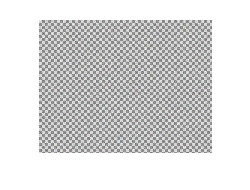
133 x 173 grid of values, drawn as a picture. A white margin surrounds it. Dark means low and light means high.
Histogram: two levels. Grain: checkered. Mirror symmetry: none. Seam: none. Average level on the scale: 70%. Odd rows or columns: none.
